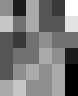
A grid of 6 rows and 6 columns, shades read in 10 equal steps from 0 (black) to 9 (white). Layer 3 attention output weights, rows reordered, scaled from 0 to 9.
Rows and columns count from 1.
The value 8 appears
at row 2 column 6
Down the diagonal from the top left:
5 4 4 6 6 0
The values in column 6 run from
0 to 9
